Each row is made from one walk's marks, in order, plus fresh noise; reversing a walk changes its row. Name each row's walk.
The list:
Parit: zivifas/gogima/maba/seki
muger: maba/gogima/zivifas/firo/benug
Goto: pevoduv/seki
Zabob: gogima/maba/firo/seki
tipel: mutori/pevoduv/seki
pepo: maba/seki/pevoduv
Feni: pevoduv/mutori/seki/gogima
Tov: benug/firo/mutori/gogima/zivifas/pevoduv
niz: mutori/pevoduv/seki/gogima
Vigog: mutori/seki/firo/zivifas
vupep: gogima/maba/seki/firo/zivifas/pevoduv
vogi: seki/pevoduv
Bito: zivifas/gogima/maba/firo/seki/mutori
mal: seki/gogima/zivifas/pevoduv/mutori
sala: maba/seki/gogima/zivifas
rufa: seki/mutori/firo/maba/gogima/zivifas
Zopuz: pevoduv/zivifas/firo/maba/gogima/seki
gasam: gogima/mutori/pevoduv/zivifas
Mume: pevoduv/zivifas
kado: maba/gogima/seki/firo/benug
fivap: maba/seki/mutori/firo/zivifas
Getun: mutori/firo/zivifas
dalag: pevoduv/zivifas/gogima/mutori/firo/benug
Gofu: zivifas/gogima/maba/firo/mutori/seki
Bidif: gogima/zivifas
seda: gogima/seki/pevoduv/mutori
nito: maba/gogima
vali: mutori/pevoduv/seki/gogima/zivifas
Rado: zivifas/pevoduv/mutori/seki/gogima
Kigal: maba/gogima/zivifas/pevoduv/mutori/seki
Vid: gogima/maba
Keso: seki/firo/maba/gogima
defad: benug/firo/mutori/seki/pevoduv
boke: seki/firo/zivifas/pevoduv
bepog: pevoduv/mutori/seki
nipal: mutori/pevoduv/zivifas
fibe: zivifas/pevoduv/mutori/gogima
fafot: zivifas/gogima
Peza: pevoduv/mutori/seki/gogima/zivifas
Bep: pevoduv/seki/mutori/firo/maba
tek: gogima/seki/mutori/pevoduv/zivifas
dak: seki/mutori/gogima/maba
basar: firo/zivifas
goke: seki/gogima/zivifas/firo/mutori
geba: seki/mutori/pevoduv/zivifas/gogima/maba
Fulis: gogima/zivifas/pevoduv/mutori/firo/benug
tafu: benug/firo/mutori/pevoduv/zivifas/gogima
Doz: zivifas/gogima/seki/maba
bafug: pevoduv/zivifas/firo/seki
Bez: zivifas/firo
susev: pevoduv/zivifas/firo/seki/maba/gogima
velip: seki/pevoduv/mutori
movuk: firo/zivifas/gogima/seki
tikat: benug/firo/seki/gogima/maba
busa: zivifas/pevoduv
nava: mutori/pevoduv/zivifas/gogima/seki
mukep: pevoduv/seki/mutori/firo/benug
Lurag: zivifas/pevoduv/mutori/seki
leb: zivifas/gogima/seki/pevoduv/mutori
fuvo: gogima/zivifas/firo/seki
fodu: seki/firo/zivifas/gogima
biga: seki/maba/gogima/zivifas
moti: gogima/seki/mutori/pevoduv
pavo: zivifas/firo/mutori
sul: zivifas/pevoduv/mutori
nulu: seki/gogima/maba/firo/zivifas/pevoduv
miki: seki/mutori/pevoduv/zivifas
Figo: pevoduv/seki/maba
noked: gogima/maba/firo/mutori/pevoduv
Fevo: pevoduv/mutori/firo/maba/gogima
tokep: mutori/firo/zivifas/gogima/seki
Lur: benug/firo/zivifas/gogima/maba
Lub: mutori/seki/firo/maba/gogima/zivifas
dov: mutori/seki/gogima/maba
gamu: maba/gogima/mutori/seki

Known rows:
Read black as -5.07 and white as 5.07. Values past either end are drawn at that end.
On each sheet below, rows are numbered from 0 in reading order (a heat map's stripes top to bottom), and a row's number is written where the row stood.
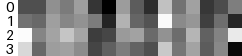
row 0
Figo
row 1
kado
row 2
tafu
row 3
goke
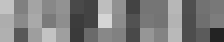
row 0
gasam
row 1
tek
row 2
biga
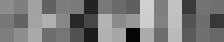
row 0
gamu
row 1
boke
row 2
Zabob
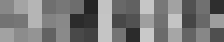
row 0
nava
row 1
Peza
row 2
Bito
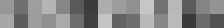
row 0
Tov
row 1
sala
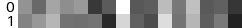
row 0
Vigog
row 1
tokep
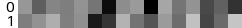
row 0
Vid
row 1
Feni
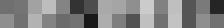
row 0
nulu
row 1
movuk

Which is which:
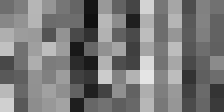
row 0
dalag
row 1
fuvo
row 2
leb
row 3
Keso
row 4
mukep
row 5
pepo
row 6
geba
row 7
velip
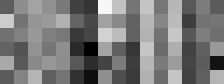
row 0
vupep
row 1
nito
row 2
noked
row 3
Bep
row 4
dak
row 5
bepog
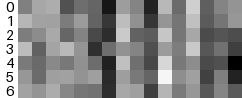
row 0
Gofu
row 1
fafot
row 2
tipel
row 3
rufa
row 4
dov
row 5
muger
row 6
Fulis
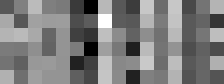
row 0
bafug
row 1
Getun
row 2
Rado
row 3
Doz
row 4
defad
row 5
Bidif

